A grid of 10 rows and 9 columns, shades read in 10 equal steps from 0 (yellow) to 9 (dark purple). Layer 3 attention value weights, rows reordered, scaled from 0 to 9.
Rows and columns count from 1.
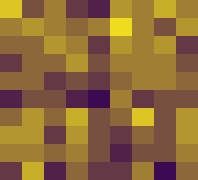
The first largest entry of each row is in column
5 8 5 1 3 5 5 3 6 8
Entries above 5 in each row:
3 1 2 3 3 8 2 4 4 5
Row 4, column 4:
3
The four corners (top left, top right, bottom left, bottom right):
1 4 7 5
